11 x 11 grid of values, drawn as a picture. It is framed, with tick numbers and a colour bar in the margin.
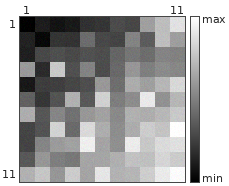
Stripes: none. Ninth with the lowest average: top left. Slope: up to the bottom right. Mirror symmetry: none. Ninth with the highest average: bottom right.
